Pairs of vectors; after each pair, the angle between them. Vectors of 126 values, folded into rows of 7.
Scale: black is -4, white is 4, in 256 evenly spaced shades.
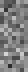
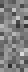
partly aligned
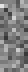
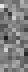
nearly parallel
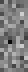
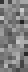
partly aligned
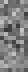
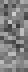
nearly parallel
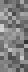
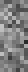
nearly parallel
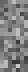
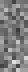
nearly opposite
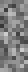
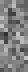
nearly opposite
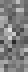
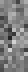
nearly opposite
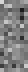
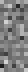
partly aligned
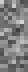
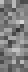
nearly parallel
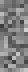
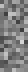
orthogonal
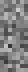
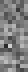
nearly opposite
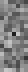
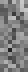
orthogonal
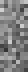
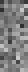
nearly opposite
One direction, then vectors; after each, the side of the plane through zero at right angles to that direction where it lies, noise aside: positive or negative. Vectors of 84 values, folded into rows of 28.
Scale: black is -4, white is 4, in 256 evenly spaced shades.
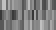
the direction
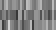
positive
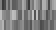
negative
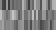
negative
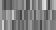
negative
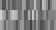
negative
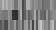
positive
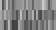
negative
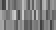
negative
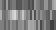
negative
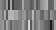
negative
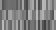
negative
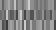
positive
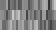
negative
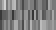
positive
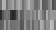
positive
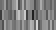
positive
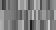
negative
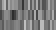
positive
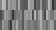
positive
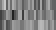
positive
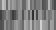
positive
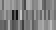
positive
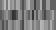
positive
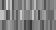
negative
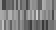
negative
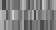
negative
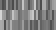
negative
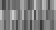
negative
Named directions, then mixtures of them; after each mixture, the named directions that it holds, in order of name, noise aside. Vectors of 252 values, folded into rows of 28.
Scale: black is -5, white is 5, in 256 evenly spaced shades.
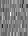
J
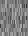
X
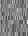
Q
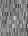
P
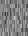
P, X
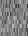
P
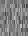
P, X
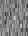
P, X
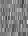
J, Q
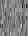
J, X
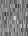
P, X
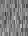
P, X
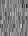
J, X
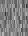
P, X
